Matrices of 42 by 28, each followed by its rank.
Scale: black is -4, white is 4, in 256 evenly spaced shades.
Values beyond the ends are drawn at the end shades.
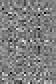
five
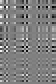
one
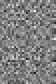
five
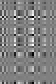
one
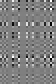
one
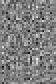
five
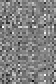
five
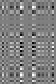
one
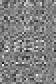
five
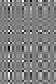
one
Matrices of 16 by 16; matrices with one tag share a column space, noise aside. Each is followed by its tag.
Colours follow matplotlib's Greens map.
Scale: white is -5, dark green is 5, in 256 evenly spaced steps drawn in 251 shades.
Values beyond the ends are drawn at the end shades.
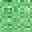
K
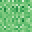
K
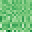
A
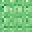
K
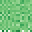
A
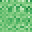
K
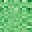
K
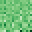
A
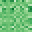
K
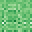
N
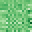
N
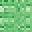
K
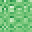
K
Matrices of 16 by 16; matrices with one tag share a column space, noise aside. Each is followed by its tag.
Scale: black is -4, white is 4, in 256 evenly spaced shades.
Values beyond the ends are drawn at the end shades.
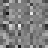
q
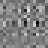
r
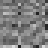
q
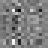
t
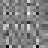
q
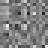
q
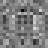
t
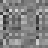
t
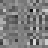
t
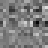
r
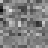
r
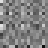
q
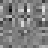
r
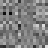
q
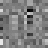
t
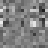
r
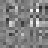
r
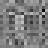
t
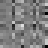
q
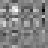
r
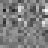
r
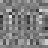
t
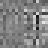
t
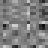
q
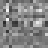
r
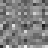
q
